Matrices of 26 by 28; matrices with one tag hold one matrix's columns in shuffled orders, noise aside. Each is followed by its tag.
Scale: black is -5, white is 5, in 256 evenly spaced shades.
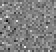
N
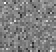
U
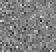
N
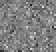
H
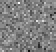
U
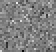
U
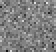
U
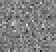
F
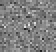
F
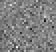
N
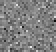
N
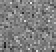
U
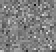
H
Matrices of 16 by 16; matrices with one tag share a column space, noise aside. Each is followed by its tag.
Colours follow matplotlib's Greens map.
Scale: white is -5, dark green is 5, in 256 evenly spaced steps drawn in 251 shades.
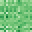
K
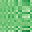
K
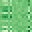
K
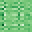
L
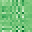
K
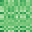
K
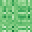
K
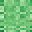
K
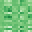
K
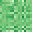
K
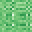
L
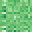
K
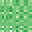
K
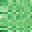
K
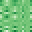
K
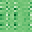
L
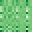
K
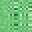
L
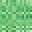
K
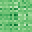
L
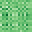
L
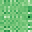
K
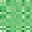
K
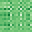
L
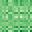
K
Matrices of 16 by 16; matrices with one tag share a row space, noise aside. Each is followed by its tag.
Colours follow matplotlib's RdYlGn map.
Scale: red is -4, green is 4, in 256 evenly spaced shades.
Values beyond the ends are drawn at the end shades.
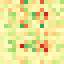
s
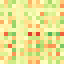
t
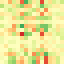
s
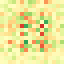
s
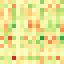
t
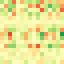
t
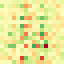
s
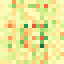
s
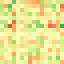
t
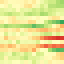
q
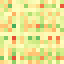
t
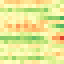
q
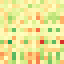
t
